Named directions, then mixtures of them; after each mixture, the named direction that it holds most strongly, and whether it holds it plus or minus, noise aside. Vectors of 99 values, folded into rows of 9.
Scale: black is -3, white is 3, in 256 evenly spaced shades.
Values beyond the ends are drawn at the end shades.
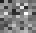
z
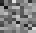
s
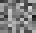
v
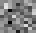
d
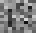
v, minus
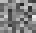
v, minus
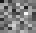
z, plus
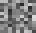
v, minus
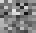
z, minus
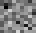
d, minus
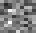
d, minus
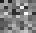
z, plus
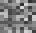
v, minus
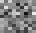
z, minus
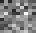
z, plus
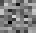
d, plus
